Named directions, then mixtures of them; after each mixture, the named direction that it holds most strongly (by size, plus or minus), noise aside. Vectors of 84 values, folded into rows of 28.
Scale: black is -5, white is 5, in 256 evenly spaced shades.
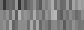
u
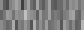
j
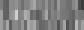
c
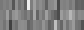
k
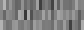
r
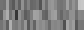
c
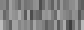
r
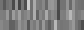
k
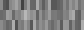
j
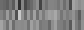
u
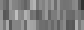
c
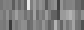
k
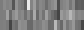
k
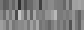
u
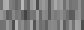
j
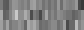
c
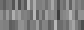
k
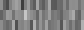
j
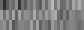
u
